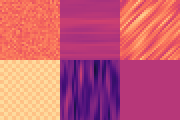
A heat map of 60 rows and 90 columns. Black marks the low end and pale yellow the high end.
It is made of 2 by 3 panels. Panel 1,1: high, fine-grained, faint in contrast. Panel 1,2: middling, streaked across, faint in contrast. Panel 1,3: high, slanting up to the right. Panel 2,1: very high, checkered, faint in contrast. Panel 2,2: low, streaked downward. Panel 2,3: middling, flat.
